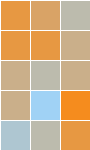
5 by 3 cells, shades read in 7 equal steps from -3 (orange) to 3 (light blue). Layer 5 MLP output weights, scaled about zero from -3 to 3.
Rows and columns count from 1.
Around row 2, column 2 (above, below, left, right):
-1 1 -2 0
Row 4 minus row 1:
2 4 -4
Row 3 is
0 1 0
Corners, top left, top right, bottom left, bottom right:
-2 1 2 -2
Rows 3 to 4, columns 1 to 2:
0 1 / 0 3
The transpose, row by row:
-2 -2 0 0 2 / -1 -2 1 3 1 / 1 0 0 -3 -2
